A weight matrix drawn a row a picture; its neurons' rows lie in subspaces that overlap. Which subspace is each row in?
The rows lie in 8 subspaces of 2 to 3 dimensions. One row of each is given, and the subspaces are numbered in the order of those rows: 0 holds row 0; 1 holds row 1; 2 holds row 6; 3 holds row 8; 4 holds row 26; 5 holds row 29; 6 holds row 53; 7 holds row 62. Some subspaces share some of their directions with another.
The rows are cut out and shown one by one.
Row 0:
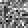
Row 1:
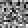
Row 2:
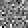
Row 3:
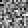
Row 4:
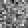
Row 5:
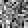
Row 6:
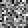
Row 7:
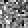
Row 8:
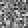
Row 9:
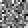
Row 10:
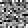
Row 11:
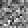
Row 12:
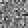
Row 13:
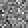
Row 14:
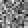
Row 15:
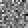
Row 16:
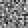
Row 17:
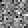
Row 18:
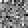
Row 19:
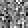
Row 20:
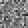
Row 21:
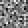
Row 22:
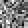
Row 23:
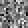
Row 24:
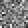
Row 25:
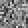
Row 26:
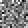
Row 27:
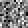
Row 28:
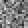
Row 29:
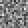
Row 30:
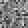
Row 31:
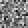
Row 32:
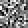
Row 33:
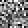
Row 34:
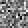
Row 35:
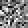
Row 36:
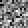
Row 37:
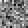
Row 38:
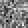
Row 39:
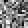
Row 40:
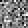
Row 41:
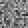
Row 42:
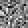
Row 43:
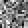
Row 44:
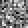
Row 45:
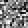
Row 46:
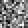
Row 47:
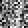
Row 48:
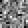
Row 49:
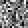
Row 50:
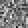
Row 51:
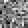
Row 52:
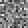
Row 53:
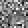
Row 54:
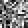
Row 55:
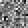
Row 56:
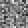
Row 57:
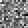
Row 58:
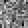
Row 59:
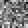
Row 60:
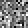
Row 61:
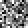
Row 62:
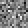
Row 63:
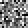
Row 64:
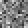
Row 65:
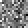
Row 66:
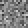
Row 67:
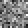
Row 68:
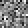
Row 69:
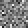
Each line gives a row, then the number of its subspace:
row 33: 6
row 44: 3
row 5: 2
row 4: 2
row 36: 5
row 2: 4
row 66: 4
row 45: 7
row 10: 1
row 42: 5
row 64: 0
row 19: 6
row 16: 5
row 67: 1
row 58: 7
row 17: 0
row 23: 6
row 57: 0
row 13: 4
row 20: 3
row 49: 7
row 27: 6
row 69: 4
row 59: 1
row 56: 2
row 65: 2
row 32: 5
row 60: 6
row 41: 3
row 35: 5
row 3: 5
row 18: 3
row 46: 1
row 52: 6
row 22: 0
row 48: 0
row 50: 0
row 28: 1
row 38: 0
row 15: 4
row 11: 5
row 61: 2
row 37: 3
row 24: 4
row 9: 4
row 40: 6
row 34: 7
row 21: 5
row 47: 2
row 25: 0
